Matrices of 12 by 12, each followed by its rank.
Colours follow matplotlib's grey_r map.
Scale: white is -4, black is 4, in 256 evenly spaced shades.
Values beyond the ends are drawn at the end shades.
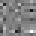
two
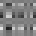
one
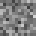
full rank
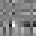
two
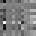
two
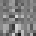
two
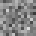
full rank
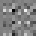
two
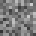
full rank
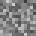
full rank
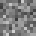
full rank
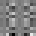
one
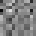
two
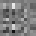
two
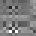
two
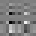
one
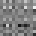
two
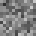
full rank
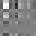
one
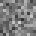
full rank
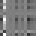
one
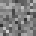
full rank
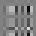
one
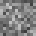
full rank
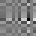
one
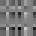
one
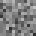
full rank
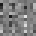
two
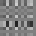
one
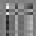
one
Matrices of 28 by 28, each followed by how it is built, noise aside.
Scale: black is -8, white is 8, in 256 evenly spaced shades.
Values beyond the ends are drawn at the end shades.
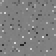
sparse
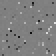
sparse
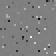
sparse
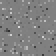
sparse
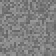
noise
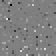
sparse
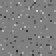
sparse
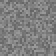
noise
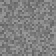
noise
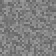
noise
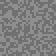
noise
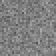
noise
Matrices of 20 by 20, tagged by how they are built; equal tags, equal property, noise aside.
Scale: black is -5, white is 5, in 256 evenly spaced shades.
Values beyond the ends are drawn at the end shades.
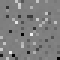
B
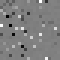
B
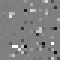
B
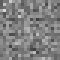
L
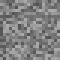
L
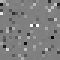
B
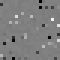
B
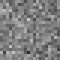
L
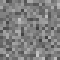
L
